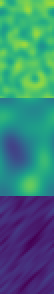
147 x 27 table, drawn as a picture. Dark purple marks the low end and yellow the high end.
It is made of 3 by 1 panels. Panel 1,1: high, blotchy. Panel 2,1: middling, smooth, strong in contrast. Panel 3,1: very low, slanting up to the right, faint in contrast.
